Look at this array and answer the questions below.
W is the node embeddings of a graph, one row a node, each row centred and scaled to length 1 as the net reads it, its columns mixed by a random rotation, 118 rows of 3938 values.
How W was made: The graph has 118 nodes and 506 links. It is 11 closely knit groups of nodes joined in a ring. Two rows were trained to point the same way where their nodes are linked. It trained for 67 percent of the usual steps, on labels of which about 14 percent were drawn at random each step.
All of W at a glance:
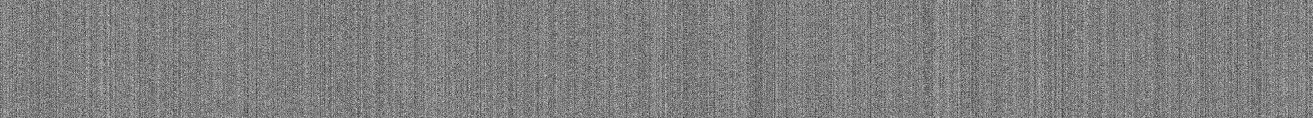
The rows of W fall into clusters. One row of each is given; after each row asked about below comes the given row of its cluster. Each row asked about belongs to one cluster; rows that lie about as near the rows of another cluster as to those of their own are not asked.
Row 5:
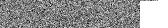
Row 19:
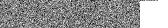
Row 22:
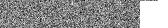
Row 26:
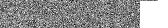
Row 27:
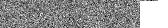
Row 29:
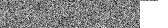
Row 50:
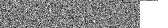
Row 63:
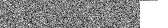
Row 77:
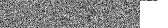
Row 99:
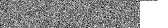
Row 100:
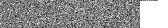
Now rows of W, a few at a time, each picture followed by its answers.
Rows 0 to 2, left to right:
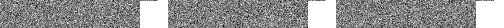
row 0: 100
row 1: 77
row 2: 100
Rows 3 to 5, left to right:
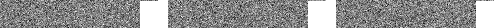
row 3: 100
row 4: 63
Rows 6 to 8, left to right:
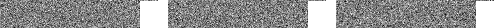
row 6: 5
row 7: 50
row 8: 22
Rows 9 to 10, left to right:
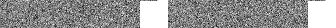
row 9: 77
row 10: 27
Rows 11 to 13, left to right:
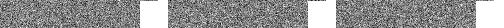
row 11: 26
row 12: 27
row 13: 50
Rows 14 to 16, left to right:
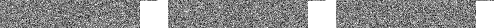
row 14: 77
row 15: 63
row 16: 22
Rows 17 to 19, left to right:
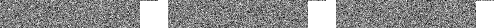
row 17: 100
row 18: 22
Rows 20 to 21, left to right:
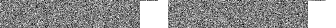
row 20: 100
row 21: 26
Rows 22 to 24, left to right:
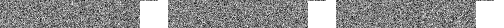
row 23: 27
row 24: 63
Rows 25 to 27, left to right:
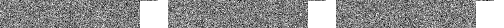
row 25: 99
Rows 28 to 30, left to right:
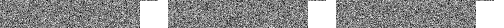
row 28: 77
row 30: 22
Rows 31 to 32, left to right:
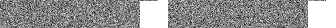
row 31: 50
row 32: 50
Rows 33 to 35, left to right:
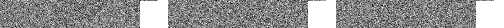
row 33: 77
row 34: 19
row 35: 50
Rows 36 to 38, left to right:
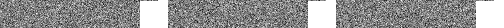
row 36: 99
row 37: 5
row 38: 19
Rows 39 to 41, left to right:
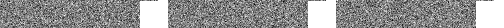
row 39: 22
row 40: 100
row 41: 77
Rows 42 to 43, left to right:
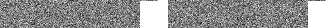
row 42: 26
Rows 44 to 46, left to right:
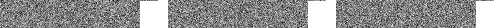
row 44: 100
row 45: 63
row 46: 50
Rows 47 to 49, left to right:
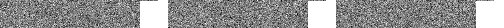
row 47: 26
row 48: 100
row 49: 19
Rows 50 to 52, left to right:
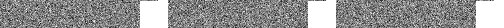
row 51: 100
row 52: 22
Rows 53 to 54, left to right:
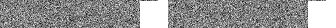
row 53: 27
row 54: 5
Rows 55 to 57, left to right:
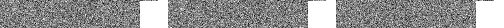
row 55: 19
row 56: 19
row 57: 27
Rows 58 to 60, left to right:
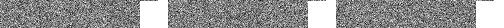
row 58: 99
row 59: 19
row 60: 26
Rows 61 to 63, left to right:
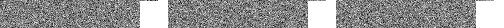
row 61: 27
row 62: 63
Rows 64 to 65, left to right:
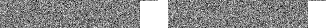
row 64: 5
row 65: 29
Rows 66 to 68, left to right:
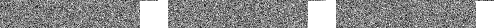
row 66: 22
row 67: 50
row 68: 27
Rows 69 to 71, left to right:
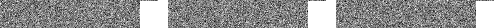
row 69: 100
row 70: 99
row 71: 22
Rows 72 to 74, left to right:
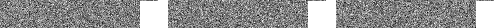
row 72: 26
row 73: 50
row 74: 29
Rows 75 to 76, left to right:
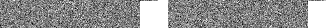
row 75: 99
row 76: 26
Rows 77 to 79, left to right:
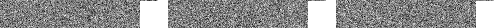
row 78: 50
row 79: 63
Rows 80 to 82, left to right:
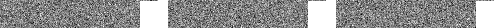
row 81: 50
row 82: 29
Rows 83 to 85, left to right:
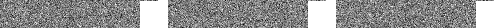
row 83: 27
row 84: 5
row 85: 27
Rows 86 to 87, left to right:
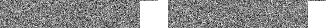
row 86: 63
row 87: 27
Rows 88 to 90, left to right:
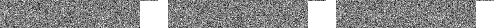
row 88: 29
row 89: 27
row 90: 29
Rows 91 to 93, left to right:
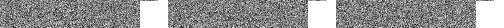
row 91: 5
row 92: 5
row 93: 50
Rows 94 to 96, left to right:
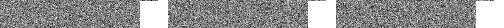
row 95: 29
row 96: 22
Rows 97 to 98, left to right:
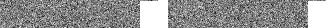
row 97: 5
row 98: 63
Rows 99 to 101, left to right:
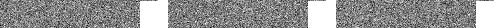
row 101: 26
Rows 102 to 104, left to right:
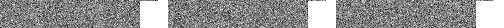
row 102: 100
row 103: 5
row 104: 77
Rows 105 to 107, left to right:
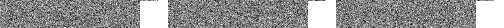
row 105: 5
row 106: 77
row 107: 5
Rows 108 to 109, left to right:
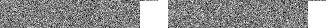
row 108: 19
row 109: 29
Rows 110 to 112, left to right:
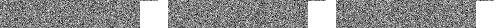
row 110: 29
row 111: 99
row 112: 77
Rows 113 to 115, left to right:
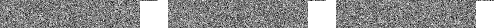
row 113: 27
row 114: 27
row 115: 22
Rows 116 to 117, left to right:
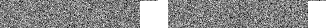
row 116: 99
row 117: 19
